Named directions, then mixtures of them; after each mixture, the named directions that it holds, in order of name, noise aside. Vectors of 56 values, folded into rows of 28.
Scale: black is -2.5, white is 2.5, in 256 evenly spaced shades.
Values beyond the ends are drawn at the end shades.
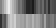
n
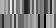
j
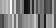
j, n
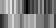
j, n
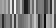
j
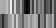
j, n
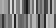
j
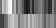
j, n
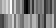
j, n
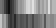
n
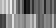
j, n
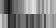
n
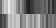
n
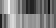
n
